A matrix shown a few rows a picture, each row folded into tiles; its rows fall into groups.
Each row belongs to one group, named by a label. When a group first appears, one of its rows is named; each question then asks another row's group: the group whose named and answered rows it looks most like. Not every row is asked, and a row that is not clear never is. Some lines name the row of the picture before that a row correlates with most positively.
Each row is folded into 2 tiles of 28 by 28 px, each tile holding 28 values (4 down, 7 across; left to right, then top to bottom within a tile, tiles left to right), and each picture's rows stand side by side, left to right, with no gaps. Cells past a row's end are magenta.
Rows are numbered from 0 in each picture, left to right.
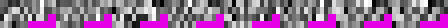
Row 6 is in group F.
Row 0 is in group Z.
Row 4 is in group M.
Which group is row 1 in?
Z
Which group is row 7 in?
F
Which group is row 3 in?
F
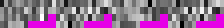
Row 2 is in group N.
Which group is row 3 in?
Z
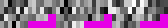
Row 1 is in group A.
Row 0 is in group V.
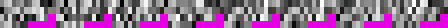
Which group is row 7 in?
F
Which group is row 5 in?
Z
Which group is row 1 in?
M
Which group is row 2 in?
V
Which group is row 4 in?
Z
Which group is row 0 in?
F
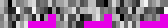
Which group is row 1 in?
F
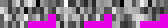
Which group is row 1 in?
Z
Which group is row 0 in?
N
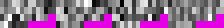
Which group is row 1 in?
F
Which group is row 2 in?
M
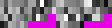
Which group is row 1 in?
F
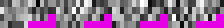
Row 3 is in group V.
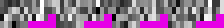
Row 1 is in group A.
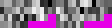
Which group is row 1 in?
N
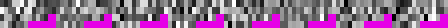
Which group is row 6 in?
A
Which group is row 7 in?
A
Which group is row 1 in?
F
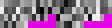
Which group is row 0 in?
A
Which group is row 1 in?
A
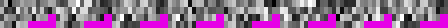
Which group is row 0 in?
A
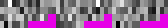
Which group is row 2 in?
V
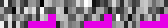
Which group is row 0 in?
V
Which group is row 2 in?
V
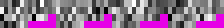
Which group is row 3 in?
A
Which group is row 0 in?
A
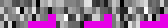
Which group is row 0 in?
Z
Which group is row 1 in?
F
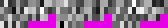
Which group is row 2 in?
F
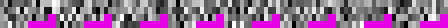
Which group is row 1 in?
V
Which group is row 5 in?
Z
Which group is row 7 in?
A
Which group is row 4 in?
V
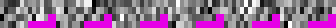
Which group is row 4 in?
F
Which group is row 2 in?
Z
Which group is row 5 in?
V
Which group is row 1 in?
F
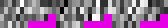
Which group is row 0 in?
F
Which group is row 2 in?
F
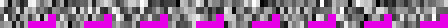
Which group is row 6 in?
F
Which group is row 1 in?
Z
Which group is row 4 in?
F
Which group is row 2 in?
N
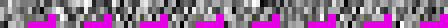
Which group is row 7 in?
V
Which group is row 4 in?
F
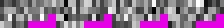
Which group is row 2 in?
A
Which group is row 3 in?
F
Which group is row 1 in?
M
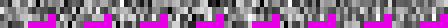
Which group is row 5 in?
Z
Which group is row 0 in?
N
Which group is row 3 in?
F
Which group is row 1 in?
V
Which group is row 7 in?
Z
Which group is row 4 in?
N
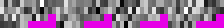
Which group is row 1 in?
M
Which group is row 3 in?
F
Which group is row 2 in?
V
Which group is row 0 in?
A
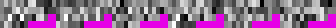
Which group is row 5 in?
F
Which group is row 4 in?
N
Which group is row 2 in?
A
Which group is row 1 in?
Z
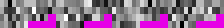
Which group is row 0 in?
A
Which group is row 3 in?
V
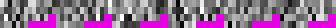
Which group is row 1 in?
Z
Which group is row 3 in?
A
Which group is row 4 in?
V
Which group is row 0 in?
V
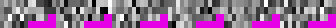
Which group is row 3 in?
M
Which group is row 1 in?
Z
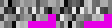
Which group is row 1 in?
V
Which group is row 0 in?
A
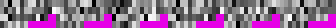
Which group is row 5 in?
N
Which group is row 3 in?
M
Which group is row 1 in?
N
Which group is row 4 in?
Z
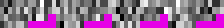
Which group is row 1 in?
M
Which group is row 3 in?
M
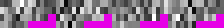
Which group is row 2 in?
Z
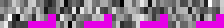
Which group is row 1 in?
V
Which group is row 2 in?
N
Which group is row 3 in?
Z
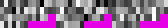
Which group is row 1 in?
F
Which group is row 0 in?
V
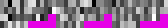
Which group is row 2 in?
M
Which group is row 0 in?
M
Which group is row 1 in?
N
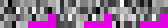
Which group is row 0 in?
A
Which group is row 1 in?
A
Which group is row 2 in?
Z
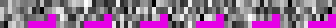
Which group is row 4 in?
N
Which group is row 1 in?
N
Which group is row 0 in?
M
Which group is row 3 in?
A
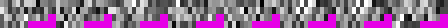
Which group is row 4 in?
Z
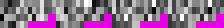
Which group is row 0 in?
A
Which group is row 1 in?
F
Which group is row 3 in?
A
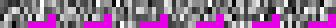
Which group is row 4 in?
M
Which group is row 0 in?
Z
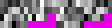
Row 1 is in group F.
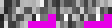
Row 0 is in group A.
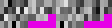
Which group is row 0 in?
V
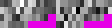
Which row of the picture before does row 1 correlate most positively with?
1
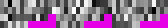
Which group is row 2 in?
A
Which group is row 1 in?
F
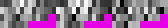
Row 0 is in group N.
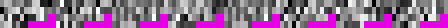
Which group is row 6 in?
N
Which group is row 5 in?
V
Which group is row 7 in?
A
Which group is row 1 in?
V
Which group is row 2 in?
M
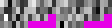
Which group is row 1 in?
V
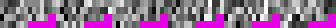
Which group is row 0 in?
A
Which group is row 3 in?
M
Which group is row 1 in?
V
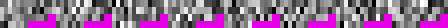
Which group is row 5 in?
V
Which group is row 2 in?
M
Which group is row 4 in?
A
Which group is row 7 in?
F
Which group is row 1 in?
F
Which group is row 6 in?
Z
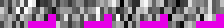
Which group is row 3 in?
A
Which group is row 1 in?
Z
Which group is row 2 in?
V
